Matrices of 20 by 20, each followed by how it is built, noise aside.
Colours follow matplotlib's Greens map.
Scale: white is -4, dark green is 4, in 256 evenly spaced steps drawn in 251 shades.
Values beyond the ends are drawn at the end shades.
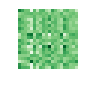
low rank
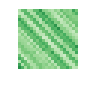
Toeplitz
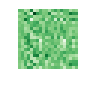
low rank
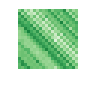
Toeplitz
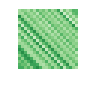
Toeplitz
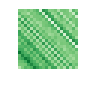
Toeplitz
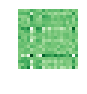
low rank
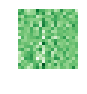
low rank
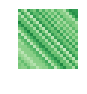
Toeplitz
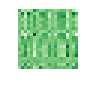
low rank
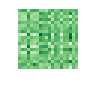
low rank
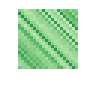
Toeplitz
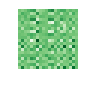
low rank
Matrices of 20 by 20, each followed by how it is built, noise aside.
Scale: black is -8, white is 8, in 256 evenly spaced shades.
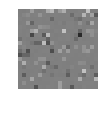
sparse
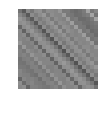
Toeplitz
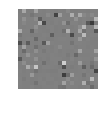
sparse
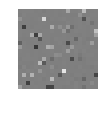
sparse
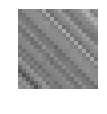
Toeplitz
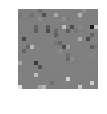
sparse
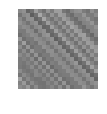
Toeplitz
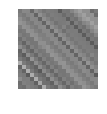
Toeplitz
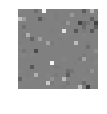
sparse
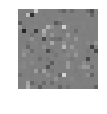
sparse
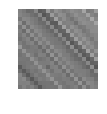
Toeplitz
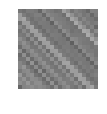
Toeplitz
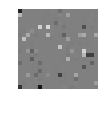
sparse
